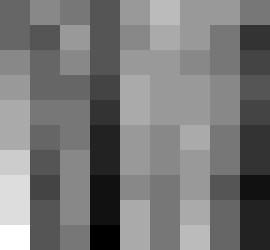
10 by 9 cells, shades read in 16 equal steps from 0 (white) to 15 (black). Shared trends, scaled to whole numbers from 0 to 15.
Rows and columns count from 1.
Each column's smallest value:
0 7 6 10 5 4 4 6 8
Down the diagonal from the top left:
9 10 7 11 5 7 6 10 13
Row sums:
64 73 71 69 68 73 72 79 73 72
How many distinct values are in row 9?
8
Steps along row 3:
up down up down same up up up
